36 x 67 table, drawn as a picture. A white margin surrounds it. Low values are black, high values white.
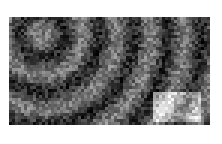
An odd patch, higher than its surroundings, sits in the bottom right. Rings spread out from the top left. The halves do not mirror each other. The ninth with the highest average is the bottom right.
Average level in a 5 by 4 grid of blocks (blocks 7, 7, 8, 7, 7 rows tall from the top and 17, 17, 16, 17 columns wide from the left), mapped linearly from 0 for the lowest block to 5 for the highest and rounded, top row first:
1 1 1 0
0 1 1 0
2 1 1 1
0 1 1 4
1 0 2 5
